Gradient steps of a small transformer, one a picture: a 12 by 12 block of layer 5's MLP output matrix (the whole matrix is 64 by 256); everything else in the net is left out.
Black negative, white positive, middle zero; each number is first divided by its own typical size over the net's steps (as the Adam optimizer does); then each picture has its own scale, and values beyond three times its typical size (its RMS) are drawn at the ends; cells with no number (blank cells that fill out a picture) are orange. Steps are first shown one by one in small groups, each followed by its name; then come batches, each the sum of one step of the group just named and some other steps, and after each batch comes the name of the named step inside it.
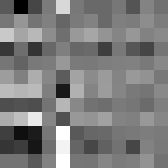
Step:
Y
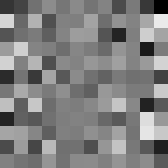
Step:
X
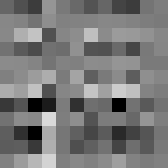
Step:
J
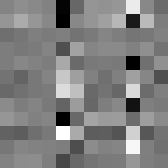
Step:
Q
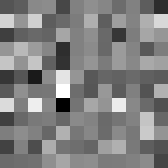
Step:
X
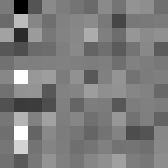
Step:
J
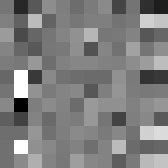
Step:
X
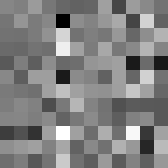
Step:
Q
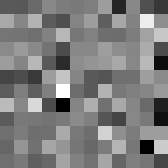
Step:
X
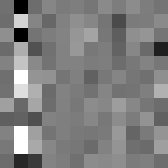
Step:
X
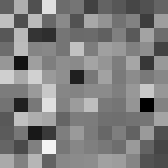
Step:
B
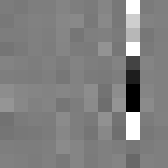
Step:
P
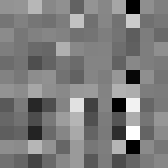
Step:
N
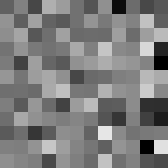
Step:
B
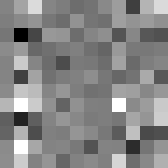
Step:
N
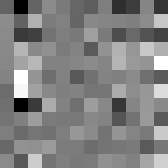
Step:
B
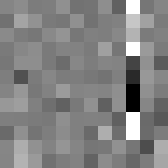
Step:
P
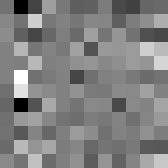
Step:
B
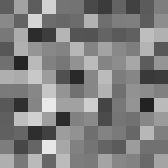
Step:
B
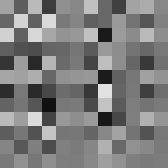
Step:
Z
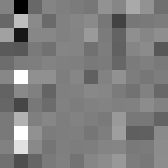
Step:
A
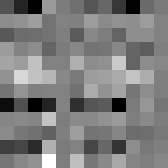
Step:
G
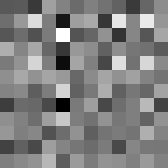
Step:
G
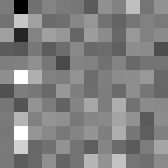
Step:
A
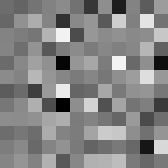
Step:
G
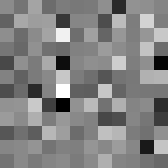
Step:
Z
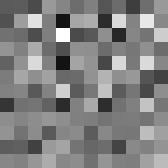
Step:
G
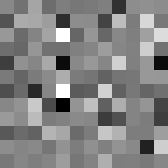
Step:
Z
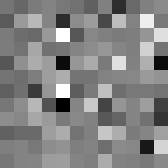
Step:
G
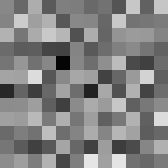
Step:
Z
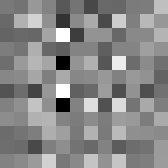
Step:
G
